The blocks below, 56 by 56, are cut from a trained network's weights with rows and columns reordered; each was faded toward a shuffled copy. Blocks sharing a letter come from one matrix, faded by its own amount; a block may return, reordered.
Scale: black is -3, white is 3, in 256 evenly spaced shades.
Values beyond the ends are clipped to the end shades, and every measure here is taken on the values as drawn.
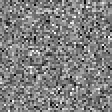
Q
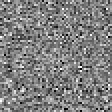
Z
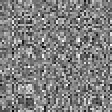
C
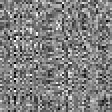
C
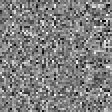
Z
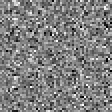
Z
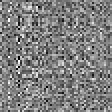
C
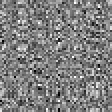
C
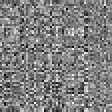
C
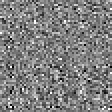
Z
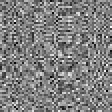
C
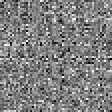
Z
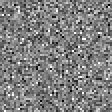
Q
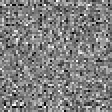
Z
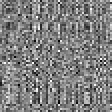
C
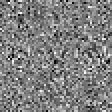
Z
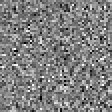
Z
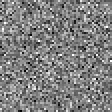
Q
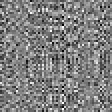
C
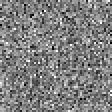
Q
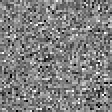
Q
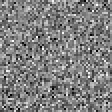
Q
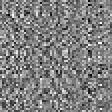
C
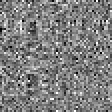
Z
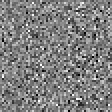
Z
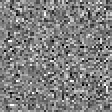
Z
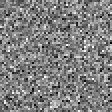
Q
